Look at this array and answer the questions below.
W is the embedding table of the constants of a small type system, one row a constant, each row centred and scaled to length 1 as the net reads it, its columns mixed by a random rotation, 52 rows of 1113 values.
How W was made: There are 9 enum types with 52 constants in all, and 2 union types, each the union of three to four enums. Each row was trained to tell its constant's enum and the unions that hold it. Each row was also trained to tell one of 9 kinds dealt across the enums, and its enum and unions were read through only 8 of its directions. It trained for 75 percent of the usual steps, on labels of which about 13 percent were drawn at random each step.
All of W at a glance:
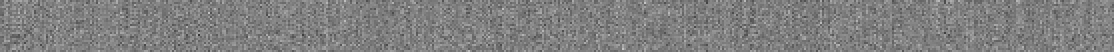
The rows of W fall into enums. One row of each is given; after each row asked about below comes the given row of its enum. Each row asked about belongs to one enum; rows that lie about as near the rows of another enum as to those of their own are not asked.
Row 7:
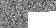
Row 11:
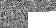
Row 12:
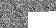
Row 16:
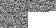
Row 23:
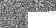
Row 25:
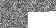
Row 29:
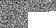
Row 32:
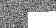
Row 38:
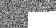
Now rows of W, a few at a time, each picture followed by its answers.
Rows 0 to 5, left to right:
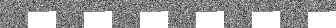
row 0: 23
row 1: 7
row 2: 38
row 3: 25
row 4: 12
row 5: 11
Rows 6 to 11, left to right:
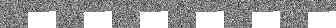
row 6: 25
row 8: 12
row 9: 7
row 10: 12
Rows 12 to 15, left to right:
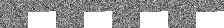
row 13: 12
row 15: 23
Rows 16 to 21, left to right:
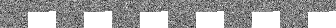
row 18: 25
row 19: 7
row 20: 38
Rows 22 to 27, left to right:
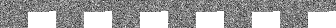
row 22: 38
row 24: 32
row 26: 12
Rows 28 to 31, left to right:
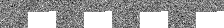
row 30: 23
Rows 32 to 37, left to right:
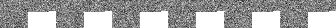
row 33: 12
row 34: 25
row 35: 25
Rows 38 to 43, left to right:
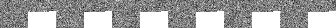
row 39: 11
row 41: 11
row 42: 25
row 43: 29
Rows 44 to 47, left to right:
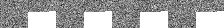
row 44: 7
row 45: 38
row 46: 32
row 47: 7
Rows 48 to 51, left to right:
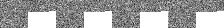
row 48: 32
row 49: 7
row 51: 29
